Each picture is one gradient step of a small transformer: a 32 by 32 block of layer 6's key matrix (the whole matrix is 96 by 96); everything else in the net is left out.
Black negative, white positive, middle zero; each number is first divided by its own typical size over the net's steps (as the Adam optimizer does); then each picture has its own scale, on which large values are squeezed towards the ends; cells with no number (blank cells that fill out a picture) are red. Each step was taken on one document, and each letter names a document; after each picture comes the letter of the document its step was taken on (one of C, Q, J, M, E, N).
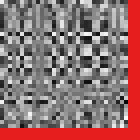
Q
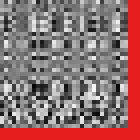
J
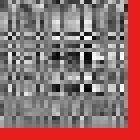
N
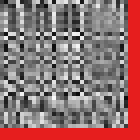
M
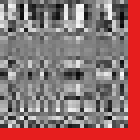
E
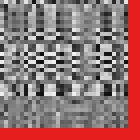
M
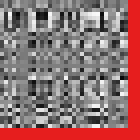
J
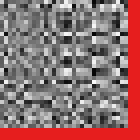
Q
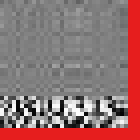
E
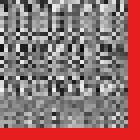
M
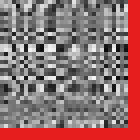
M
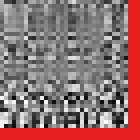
M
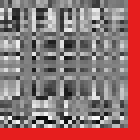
J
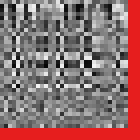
E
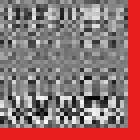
J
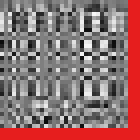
J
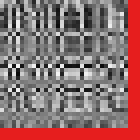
E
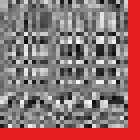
Q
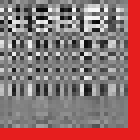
J
